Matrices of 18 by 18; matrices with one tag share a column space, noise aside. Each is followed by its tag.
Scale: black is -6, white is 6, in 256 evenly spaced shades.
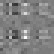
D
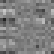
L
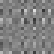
L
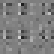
D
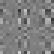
L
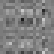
L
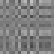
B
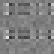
D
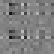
D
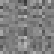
B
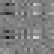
D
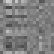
B
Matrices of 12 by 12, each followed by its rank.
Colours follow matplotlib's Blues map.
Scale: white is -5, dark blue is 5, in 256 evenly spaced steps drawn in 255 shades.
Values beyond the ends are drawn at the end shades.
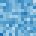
full rank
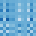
one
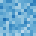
full rank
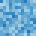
full rank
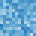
full rank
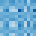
two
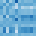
two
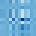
one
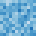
full rank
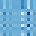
one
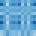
one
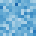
full rank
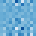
two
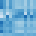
two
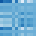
one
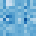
two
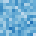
full rank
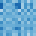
two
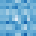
two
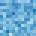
full rank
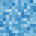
full rank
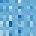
two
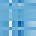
one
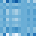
one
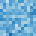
full rank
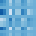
one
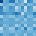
two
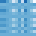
one
